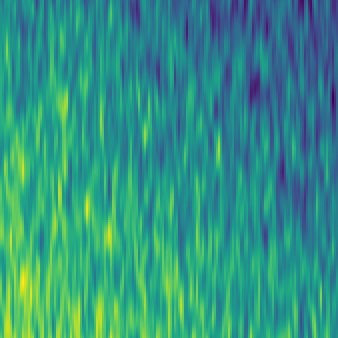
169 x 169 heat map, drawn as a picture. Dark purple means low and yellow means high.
Slope: up to the bottom left. Mirror symmetry: none. Ninth with the lowest average: top right. Grain: streaks running down. Ninth with the highest average: bottom left.
